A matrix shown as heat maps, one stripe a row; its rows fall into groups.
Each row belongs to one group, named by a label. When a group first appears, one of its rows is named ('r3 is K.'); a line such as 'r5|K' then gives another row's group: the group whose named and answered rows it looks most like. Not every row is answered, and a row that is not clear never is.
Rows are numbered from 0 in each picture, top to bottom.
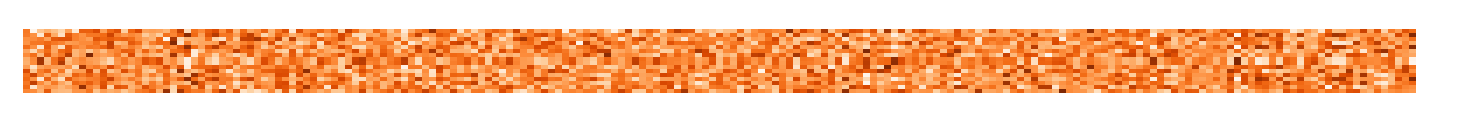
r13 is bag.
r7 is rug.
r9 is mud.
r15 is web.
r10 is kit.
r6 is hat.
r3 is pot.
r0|mud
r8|rug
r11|bag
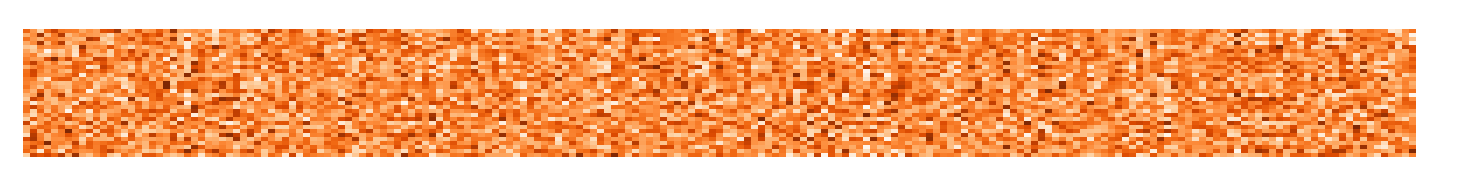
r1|rug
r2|hat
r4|mud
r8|bag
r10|bag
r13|web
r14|web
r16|rug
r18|mud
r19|bag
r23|kit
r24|pot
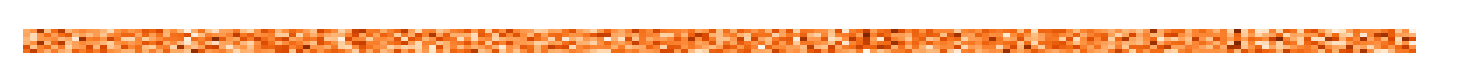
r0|rug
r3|rug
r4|kit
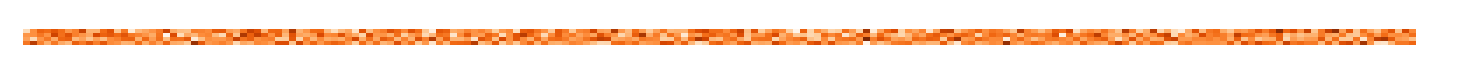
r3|bag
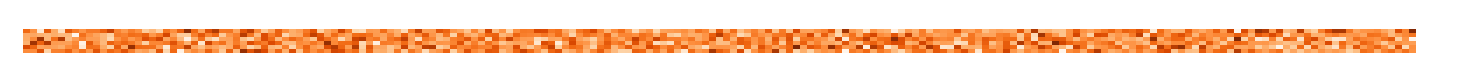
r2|rug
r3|pot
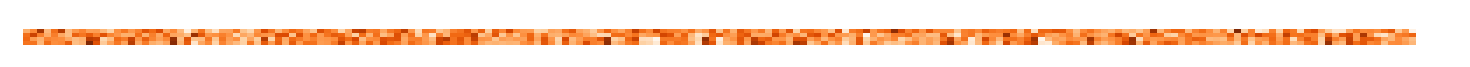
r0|rug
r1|bag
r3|hat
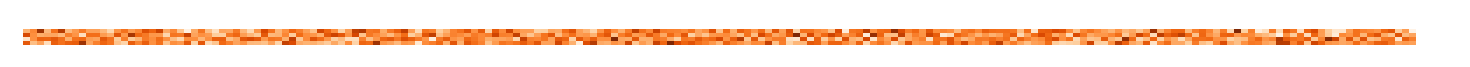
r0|rug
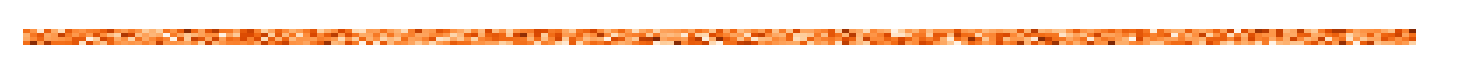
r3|pot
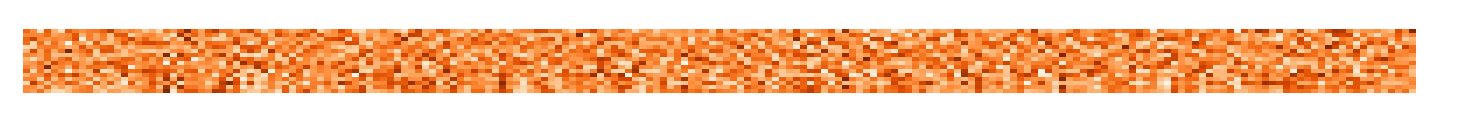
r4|mud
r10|hat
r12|web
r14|web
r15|web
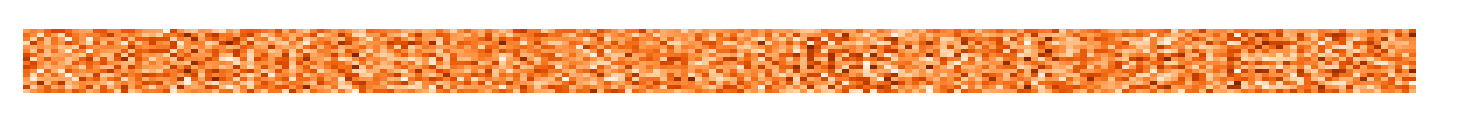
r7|kit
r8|bag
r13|rug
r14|kit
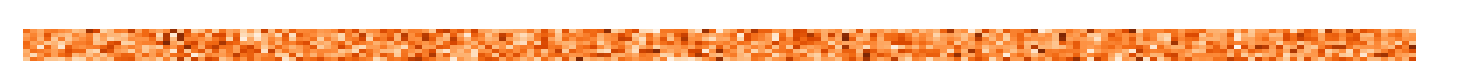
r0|hat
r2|web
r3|web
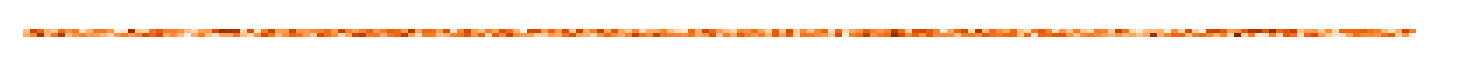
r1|rug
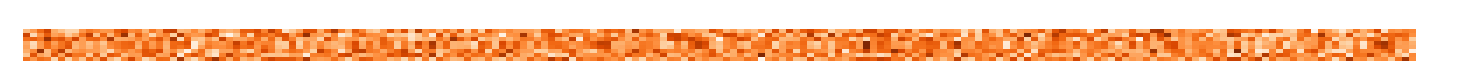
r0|pot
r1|kit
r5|rug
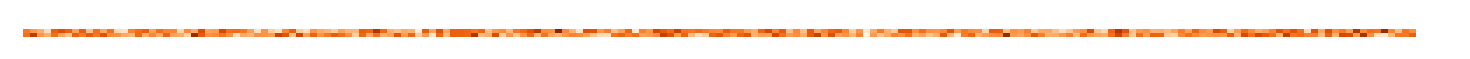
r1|bag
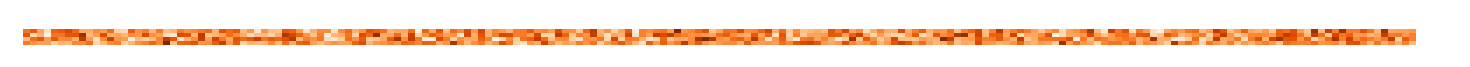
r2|mud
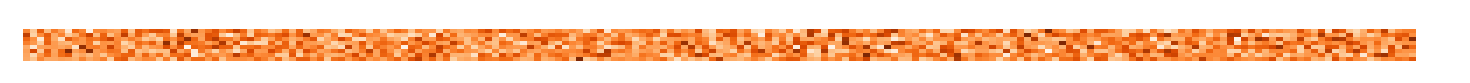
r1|kit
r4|mud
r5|hat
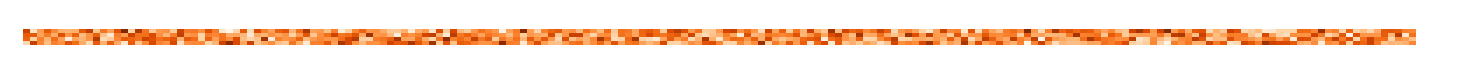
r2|hat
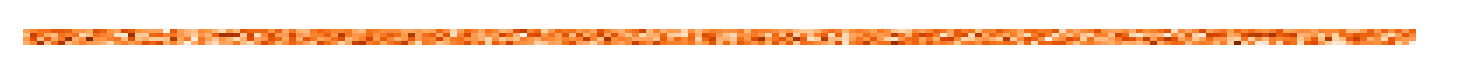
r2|hat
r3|rug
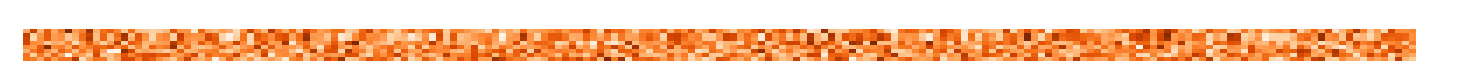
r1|kit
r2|kit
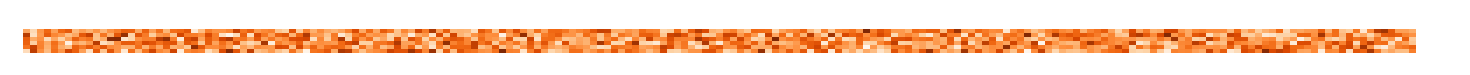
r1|kit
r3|hat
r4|bag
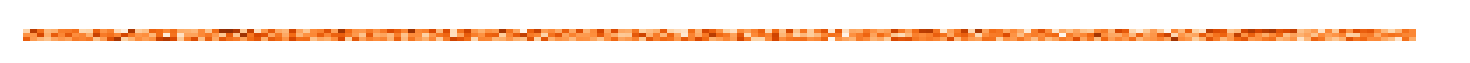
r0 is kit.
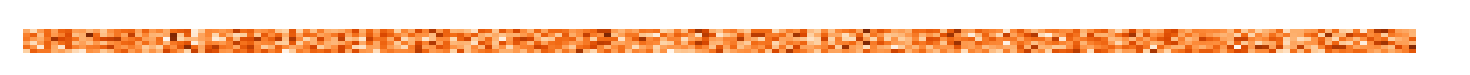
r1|hat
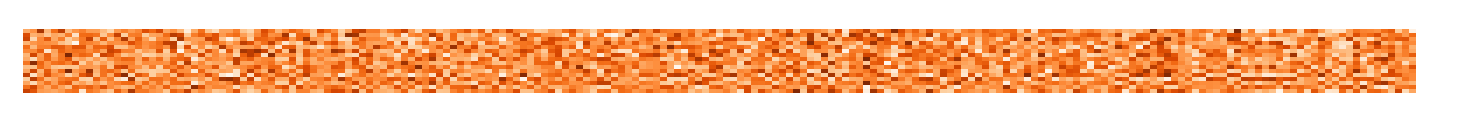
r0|rug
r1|mud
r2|kit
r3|pot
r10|hat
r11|kit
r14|bag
